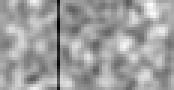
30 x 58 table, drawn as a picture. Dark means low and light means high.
No overall slope runs across the table. The top middle is the ninth with the lowest average. Column 20 stands out from the rest.
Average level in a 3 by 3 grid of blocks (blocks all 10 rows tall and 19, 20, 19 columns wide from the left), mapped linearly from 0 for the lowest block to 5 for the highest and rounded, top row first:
4 0 5
4 2 5
3 2 3
